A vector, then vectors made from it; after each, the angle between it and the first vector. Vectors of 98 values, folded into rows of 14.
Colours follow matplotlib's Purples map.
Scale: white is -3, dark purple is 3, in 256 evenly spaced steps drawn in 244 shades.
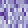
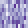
orthogonal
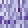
partly opposed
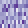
orthogonal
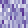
orthogonal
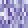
nearly opposite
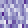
partly aligned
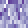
partly aligned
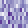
nearly opposite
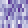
orthogonal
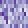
nearly parallel
